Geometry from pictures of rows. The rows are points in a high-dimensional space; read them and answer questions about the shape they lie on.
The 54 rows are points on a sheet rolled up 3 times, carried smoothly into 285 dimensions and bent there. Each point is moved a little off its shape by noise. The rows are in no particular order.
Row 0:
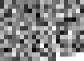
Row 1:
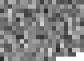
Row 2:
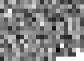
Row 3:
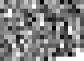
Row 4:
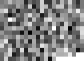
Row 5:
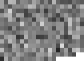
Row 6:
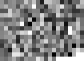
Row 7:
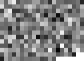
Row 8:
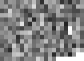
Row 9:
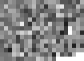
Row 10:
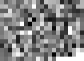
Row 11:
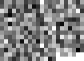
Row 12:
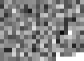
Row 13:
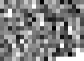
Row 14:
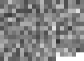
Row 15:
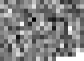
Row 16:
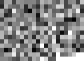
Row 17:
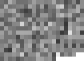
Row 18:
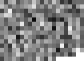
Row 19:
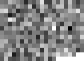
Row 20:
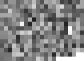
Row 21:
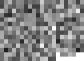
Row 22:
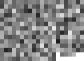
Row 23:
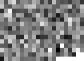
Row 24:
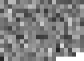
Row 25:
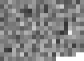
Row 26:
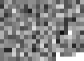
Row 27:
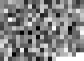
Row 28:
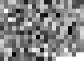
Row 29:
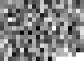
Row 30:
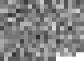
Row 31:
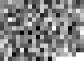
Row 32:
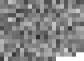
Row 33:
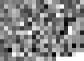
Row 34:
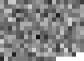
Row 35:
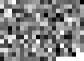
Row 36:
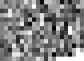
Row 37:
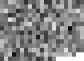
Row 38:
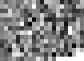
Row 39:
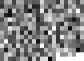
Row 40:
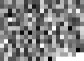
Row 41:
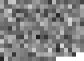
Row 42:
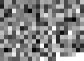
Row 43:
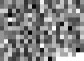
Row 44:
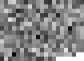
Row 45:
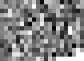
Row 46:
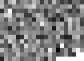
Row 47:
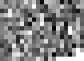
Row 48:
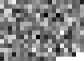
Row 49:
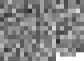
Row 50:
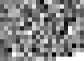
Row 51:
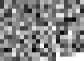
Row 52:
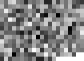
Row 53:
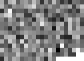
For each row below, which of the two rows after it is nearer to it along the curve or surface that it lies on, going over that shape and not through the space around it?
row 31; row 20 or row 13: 20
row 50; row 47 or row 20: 47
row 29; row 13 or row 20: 20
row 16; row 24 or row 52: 52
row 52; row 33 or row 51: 51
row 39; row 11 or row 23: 11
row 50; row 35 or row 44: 35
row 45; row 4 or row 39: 39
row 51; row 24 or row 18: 18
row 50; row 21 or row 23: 23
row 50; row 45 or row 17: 45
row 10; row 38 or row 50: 38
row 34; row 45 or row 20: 20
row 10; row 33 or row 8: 33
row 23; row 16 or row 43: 43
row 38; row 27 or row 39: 39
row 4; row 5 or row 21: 21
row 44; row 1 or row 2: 1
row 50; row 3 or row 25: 3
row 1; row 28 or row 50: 28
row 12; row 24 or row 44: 44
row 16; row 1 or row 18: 18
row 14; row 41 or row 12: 41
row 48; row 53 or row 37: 53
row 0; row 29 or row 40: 40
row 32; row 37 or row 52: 37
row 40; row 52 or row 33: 52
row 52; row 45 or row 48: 48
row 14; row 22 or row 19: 19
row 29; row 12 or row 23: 23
